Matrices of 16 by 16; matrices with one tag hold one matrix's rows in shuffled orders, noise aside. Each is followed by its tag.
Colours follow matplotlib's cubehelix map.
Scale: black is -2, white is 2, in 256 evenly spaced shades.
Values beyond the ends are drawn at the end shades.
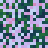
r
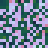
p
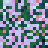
r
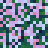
r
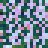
p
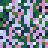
p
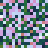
r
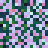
p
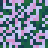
r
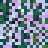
p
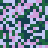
r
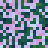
r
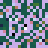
p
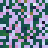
p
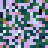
r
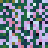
p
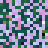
p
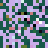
r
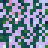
p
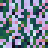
p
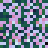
p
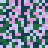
p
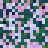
r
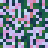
r
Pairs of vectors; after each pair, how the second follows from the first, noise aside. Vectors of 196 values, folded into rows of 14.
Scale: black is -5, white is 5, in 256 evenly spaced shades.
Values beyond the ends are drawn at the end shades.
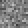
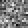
scaled up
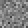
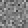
reversed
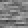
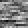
scaled up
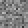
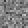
reversed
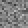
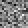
scaled up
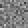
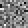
scaled up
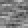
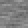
shrunk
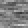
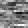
scaled up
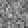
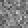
reversed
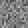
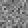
reversed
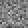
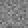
shrunk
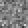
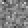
reversed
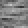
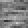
reversed
